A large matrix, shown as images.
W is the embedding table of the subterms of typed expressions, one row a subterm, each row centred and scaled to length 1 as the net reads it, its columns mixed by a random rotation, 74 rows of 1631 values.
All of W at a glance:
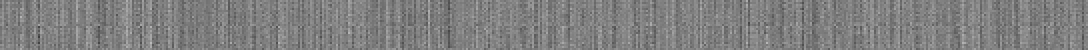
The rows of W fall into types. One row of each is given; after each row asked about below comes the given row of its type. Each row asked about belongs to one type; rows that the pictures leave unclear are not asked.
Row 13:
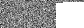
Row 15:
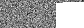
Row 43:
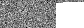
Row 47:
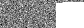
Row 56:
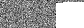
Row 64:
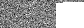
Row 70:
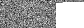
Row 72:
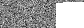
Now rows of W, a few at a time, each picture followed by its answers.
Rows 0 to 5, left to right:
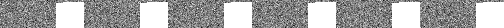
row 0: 43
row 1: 15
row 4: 13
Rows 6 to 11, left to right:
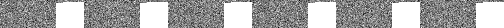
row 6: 43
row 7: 70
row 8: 15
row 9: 43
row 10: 15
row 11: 13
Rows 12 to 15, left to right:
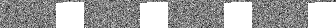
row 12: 56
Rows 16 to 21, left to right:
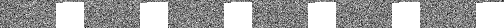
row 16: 64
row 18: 64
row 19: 56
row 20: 72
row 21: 15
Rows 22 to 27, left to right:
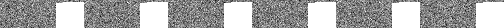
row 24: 56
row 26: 56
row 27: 72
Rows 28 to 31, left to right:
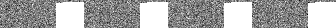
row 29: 56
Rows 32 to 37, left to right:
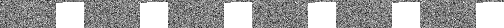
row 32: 70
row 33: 15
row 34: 15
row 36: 15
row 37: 56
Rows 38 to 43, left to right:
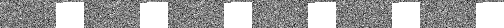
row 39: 64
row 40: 64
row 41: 13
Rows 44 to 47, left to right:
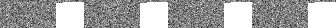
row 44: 47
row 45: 72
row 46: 64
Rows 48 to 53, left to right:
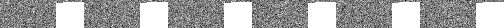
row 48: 72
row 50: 13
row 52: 56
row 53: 70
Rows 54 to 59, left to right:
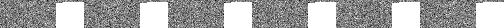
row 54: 47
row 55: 72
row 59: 64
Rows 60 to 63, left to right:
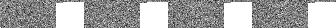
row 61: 64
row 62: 70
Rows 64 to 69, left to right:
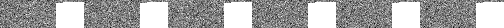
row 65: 43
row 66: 13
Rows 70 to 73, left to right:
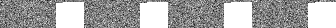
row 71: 64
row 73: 56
